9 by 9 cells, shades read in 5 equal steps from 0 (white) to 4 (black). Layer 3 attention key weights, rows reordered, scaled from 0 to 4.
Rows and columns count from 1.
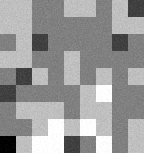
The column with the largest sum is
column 1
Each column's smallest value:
1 1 0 0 1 0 0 1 1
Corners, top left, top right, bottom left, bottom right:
1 3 4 1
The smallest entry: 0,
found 6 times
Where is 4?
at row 9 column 1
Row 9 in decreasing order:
4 3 2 2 1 1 0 0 0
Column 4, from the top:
2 2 2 2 2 2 1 0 0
